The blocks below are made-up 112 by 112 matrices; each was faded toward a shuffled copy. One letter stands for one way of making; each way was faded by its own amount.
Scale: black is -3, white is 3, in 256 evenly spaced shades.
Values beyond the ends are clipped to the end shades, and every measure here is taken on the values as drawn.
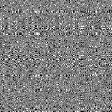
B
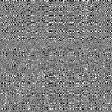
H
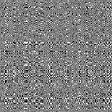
H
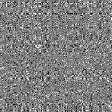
B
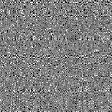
B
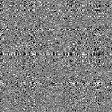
B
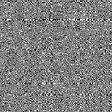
B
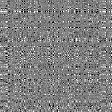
H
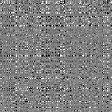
H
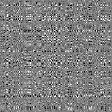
H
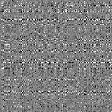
H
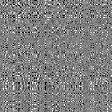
H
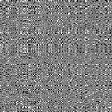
H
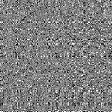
B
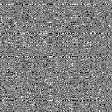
B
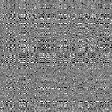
H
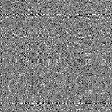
B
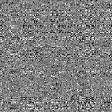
B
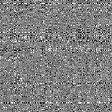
B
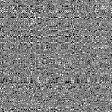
B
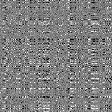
H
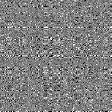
B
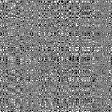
H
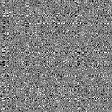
B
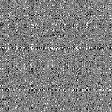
B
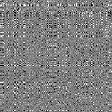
H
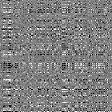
H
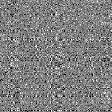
B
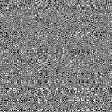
B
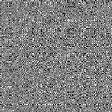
B
